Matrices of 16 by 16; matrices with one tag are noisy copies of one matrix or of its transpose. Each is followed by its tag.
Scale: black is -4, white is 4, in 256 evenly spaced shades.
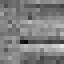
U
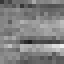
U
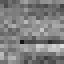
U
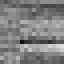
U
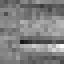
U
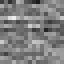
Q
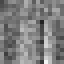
U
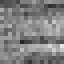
U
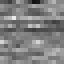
Q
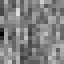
Q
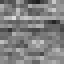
Q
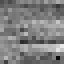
U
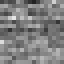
Q
